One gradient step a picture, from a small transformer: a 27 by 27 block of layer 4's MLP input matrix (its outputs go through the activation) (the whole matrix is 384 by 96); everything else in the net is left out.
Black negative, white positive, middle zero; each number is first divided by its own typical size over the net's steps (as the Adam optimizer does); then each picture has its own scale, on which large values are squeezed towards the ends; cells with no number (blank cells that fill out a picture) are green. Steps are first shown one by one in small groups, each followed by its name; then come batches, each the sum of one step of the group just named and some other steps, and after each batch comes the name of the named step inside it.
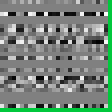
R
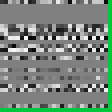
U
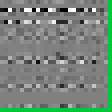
R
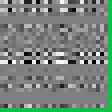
R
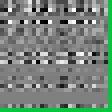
R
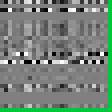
U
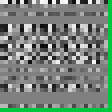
R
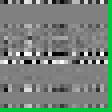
U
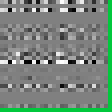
U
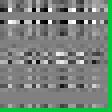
U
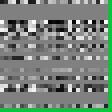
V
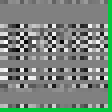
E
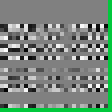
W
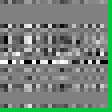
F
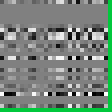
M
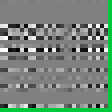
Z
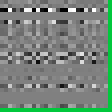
W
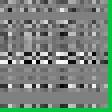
F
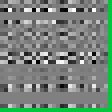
W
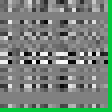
Z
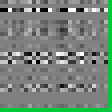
V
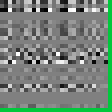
Z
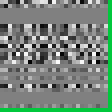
E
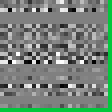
M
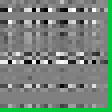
F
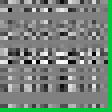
Z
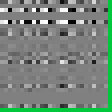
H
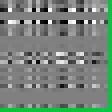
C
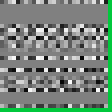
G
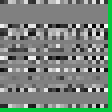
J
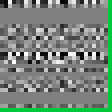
G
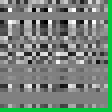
C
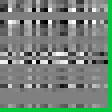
C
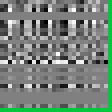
C
